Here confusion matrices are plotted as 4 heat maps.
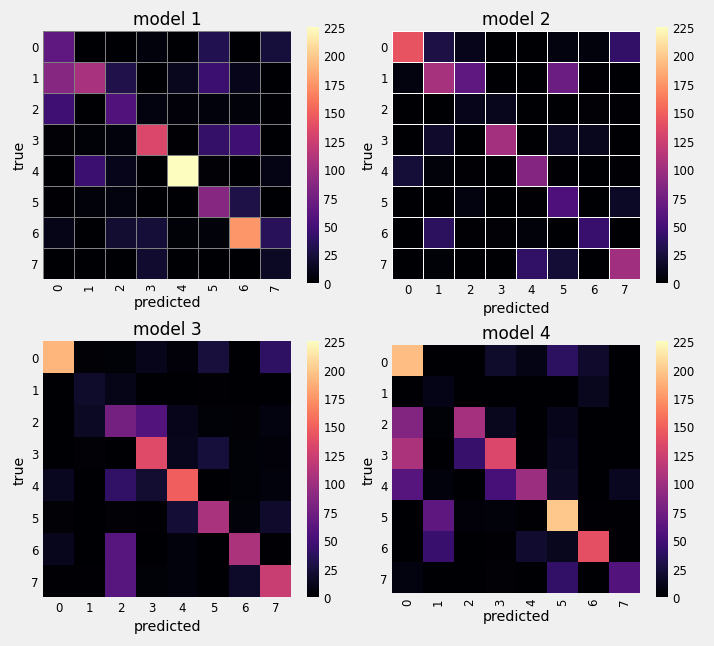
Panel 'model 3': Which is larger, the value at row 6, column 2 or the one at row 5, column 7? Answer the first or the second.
the first
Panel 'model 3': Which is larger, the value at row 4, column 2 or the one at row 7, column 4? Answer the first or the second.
the first
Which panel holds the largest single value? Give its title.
model 1
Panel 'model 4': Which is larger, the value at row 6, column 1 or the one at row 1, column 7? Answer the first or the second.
the first
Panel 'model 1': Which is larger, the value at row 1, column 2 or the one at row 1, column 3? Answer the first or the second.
the first
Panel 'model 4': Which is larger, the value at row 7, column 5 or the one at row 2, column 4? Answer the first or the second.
the first
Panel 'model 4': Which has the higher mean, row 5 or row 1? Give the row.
5
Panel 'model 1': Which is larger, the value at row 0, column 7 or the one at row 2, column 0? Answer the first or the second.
the second
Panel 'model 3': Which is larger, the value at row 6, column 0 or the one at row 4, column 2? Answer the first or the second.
the second
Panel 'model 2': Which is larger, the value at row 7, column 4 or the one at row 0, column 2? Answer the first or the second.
the first
